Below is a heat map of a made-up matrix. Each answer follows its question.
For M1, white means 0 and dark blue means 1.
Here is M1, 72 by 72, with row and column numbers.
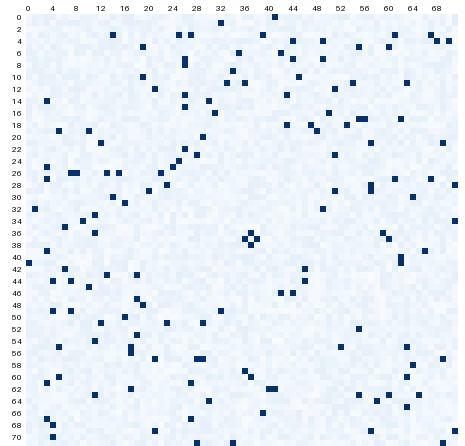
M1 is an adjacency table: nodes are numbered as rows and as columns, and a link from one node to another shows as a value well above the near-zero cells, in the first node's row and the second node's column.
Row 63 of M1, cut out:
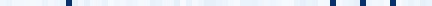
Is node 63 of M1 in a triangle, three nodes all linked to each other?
no
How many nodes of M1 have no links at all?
1
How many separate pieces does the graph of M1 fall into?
6
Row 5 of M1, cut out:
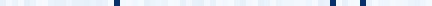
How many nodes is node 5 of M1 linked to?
3
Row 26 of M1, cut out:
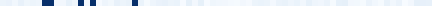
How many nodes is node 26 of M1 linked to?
5
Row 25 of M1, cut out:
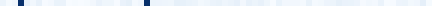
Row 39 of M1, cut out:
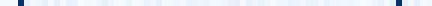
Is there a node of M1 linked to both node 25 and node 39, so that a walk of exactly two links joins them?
yes
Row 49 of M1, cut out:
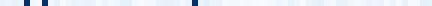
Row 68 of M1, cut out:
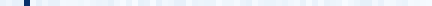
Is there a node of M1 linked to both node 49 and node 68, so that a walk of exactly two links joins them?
yes
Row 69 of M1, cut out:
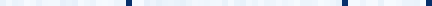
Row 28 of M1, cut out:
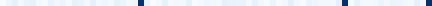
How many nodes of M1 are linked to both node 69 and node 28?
2
